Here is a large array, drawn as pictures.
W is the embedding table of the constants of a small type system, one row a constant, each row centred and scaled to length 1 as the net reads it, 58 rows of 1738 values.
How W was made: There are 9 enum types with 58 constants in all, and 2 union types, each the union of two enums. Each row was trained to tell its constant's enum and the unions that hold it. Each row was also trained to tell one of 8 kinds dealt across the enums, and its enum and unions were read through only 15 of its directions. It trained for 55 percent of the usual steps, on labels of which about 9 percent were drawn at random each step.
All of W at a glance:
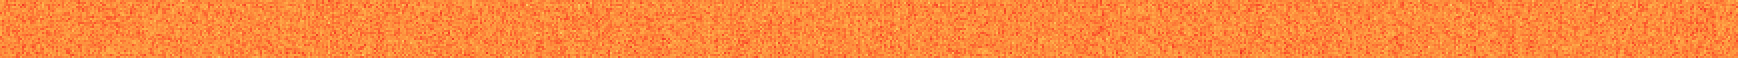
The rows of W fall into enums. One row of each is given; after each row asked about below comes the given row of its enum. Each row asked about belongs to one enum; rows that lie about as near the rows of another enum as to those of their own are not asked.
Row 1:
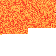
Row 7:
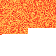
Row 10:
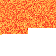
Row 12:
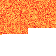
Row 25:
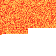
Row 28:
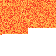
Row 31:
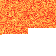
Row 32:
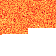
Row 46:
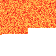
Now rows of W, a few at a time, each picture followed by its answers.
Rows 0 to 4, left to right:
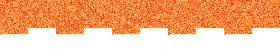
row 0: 31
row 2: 10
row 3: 7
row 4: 31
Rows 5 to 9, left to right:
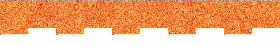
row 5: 31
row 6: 7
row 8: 46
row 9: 25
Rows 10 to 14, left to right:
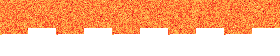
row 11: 25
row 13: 25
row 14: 25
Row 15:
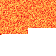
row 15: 12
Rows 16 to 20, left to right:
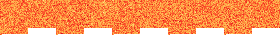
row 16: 46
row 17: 1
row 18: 1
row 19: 28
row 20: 28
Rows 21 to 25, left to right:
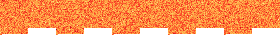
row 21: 46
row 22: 7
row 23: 46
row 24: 10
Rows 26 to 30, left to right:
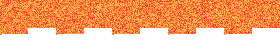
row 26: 31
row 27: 1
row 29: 28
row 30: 12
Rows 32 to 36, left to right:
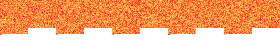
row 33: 32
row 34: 46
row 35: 7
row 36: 12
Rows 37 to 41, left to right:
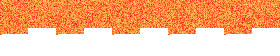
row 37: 1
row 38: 25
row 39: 32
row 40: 10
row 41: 10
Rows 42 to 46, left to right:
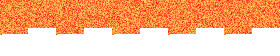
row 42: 31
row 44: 46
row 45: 7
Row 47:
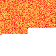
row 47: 10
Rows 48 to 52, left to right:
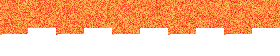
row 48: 28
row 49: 25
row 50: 12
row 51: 10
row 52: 25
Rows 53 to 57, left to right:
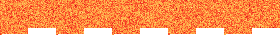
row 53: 32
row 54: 10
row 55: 1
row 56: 32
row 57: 12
